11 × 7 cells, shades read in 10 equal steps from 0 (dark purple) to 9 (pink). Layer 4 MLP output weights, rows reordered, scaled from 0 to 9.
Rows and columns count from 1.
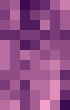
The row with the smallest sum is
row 4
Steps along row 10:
down down up up up down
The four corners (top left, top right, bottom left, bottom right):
4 7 6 0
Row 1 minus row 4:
2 3 -3 -2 0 2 5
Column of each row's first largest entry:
7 2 5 3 1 1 6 6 6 6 5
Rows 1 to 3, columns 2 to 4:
5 0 1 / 6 1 3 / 5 1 1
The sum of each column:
49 50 28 41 55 58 40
